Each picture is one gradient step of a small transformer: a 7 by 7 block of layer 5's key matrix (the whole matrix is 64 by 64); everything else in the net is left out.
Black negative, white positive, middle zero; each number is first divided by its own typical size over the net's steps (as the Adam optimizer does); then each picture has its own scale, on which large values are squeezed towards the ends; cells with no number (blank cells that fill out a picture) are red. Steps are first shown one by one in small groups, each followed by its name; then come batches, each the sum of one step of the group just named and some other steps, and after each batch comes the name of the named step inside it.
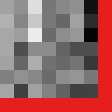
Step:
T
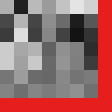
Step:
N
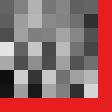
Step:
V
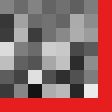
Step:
V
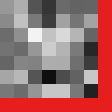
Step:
T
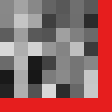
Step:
V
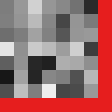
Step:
V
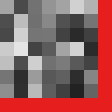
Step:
N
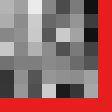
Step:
T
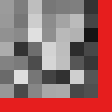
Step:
T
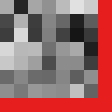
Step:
N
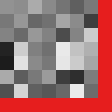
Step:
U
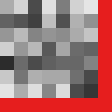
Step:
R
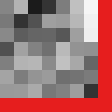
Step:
U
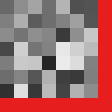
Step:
U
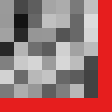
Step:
U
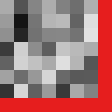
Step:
U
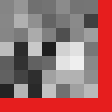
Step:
U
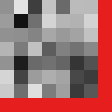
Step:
R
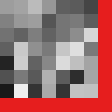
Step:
U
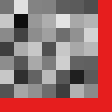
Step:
U
